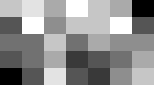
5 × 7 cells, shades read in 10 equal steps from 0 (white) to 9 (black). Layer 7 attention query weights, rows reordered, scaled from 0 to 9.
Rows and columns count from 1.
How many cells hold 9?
2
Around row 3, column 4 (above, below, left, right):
2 7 2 3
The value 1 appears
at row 1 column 2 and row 5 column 3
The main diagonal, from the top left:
2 0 2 7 7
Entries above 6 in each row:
1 0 0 1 2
